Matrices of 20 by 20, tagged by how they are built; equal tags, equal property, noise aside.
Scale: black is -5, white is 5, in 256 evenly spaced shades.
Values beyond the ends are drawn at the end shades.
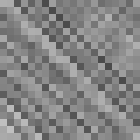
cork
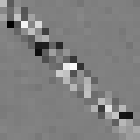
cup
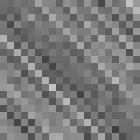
cork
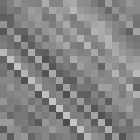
cork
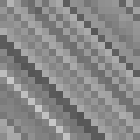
cork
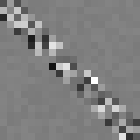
cup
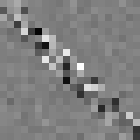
cup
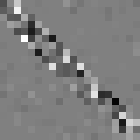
cup
